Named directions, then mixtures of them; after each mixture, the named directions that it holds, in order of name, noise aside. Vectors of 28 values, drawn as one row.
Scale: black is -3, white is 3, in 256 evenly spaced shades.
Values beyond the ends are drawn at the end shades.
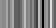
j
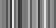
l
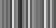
j, l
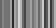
j, l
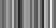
j, l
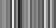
j, l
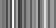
l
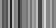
l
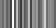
l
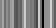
j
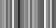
j, l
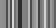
l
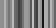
j, l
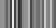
j, l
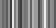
l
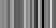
j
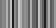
l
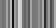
j, l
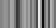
j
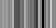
j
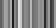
j, l
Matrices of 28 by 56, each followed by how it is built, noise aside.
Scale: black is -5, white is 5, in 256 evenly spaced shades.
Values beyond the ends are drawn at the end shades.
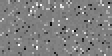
sparse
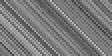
Toeplitz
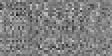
low rank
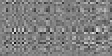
low rank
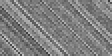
Toeplitz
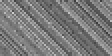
Toeplitz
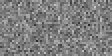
noise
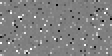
sparse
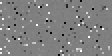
sparse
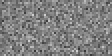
noise
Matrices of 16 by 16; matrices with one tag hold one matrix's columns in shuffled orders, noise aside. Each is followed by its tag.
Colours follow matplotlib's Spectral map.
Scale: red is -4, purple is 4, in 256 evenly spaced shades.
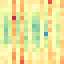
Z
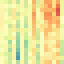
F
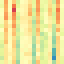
F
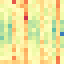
Z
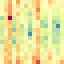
Z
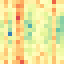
Z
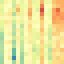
F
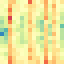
Z
